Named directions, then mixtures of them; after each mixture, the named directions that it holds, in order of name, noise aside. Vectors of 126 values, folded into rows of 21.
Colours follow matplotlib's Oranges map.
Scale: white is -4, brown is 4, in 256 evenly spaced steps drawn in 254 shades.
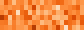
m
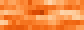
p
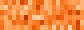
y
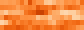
p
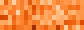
m, p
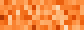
m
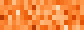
m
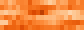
p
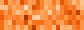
m, y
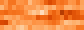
p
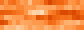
p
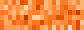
y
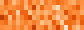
m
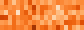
m, p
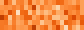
m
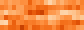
p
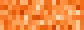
y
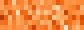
m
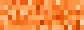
m, y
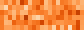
y
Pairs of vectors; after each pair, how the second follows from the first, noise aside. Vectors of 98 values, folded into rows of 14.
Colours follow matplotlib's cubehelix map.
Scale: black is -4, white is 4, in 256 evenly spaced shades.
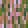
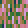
negated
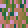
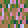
shuffled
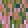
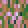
shuffled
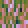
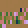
partly zeroed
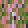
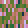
shuffled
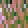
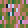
shuffled
